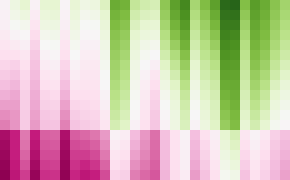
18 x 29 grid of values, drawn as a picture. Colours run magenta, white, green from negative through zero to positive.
Ninth with the highest average: top right. Seam: horizontal, 70% of the way down, the top part higher. Grain: streaks running down. Ninth with the lowest average: bottom left. Slope: up to the top right. Lone odd cells: none.
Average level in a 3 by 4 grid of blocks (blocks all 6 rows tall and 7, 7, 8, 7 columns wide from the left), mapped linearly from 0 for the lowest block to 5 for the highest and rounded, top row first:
3445 | 2334 | 0122
